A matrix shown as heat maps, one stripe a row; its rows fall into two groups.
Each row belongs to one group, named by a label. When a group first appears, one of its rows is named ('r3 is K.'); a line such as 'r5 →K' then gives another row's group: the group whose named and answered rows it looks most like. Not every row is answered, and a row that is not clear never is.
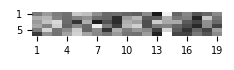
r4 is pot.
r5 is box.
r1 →box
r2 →pot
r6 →box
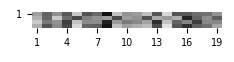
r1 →box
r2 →pot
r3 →box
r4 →box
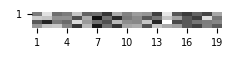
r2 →pot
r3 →box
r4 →pot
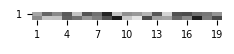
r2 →pot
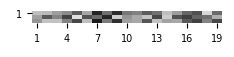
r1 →pot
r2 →box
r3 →pot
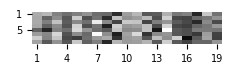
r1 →pot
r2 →box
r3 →pot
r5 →box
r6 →pot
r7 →pot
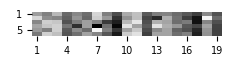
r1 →pot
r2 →pot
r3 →pot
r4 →pot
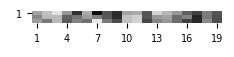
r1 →pot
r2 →pot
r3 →pot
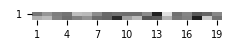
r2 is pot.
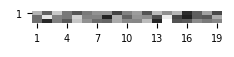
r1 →pot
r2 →box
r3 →box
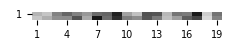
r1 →pot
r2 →pot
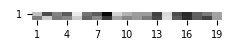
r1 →box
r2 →box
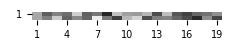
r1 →box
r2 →pot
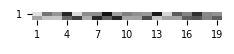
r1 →box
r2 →pot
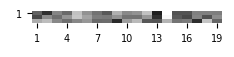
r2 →box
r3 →pot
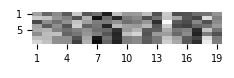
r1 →box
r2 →pot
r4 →box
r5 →pot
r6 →pot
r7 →pot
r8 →pot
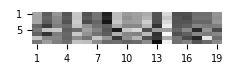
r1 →box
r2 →box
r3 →box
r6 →box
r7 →pot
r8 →box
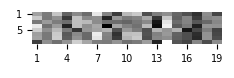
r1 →pot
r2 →box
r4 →box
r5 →pot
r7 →pot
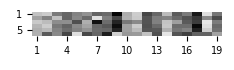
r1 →pot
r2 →pot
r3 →pot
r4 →pot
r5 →pot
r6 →box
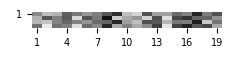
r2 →box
